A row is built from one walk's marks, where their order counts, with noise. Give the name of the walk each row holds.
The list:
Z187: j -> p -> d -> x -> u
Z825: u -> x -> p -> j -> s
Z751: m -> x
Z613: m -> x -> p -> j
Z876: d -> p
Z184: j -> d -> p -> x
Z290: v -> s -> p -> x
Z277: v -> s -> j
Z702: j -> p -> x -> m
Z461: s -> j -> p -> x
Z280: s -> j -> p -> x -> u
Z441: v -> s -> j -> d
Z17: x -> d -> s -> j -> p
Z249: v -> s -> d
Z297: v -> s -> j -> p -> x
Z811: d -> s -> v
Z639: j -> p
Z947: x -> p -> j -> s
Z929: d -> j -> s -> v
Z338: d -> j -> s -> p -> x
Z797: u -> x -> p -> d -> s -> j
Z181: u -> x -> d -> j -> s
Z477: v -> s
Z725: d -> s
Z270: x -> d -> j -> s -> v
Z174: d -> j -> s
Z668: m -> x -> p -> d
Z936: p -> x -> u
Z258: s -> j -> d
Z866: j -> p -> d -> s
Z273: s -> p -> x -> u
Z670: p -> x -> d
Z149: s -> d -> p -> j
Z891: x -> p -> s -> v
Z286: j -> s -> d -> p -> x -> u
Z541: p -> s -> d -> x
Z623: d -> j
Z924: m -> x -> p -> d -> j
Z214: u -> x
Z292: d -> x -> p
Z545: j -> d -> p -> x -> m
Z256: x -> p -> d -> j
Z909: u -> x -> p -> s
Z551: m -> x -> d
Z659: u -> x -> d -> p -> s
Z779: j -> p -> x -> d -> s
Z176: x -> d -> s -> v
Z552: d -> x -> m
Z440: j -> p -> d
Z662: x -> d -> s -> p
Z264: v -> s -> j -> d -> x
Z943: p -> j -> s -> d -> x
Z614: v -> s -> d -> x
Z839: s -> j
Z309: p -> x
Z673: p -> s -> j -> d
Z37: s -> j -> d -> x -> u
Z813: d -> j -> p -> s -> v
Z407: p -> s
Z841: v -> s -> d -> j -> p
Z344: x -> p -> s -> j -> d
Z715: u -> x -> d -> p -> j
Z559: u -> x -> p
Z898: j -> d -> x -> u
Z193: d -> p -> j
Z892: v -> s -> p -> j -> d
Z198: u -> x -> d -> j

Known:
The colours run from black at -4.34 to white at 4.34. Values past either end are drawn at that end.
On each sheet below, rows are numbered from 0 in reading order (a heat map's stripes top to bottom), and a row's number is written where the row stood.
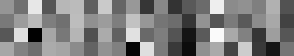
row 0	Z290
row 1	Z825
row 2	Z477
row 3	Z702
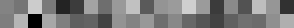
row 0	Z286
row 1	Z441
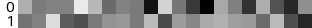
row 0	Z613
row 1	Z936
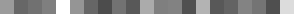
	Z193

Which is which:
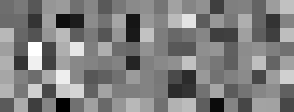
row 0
Z673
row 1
Z551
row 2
Z924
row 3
Z461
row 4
Z184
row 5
Z841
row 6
Z297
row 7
Z181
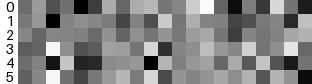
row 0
Z37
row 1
Z623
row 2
Z344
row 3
Z659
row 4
Z552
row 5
Z273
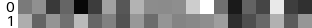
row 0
Z898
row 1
Z715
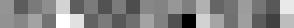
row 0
Z440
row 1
Z639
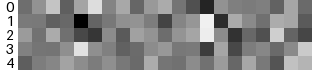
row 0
Z947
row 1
Z614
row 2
Z187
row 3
Z149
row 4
Z866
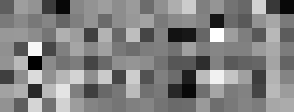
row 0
Z214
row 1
Z797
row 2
Z891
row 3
Z338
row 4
Z270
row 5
Z407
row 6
Z813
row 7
Z17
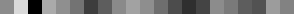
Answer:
Z929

